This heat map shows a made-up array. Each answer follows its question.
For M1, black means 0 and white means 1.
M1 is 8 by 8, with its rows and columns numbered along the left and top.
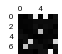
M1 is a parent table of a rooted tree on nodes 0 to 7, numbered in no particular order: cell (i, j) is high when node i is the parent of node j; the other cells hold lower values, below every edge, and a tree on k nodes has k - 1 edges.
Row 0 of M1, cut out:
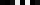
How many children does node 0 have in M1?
2
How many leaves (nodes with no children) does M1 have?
3
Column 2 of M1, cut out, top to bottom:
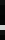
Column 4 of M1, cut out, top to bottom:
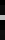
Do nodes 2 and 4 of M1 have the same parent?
no
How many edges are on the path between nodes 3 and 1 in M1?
5
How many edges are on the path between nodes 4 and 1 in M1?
6
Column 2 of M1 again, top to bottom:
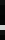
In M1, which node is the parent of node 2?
5
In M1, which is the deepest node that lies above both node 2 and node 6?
5
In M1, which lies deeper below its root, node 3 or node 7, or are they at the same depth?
node 7
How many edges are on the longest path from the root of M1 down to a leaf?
4
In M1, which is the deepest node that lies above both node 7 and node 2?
5
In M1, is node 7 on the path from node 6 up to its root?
yes
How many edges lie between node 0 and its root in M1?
0
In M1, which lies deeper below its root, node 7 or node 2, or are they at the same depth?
the same depth
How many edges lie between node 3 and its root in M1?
1
